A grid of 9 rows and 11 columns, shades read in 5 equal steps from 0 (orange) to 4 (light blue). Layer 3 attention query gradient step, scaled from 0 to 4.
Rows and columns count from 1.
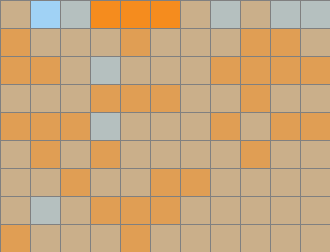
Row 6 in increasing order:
1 1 1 2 2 2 2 2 2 2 2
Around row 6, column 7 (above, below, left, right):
2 1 2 2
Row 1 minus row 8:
0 1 1 -1 -1 -1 0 1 0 1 1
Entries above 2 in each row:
5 0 1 0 1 0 0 1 0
